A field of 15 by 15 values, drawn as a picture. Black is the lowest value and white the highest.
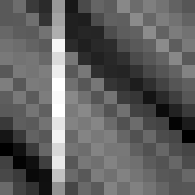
There is no overall slope. Column 5 stands out from the rest. Values change most from cell to cell in the bottom left. The middle left is the ninth with the highest average.
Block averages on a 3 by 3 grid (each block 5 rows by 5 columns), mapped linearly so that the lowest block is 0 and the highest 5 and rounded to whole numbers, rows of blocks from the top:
4 0 3 / 5 2 0 / 1 4 2
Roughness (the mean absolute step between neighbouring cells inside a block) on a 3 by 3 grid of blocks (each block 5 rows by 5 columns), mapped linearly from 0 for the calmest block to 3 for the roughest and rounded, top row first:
1 0 1 | 2 1 1 | 3 0 0
